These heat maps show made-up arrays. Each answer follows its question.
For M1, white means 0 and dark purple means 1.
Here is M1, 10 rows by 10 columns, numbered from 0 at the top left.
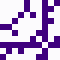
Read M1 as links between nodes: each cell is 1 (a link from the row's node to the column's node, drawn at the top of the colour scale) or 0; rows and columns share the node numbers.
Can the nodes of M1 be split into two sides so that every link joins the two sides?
no
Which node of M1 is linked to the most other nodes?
node 7
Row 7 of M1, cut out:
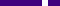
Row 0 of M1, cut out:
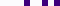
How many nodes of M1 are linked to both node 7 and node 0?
2
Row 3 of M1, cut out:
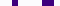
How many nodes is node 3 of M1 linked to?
3
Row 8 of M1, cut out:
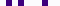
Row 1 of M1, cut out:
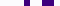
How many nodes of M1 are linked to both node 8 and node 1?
1
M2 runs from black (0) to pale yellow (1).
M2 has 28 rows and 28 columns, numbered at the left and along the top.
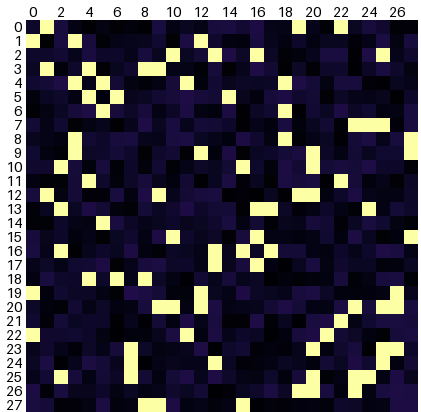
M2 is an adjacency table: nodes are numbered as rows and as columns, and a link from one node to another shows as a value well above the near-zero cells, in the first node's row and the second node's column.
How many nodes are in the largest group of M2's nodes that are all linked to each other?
3
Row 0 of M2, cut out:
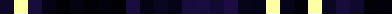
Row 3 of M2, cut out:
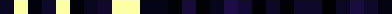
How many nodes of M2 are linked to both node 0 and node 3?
1
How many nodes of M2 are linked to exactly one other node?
2
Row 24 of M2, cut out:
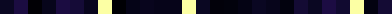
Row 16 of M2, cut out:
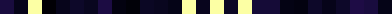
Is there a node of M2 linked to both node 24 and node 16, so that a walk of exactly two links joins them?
yes
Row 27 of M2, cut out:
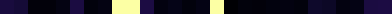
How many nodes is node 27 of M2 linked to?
3
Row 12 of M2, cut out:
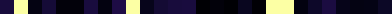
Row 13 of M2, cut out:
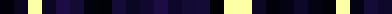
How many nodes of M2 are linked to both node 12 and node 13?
0
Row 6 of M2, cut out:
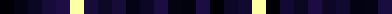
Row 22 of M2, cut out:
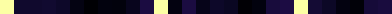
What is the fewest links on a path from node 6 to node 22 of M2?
4
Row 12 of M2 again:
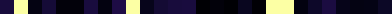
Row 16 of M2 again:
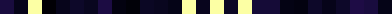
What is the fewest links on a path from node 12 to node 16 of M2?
4
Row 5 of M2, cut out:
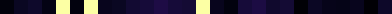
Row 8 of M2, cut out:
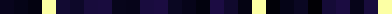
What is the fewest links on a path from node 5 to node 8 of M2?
3
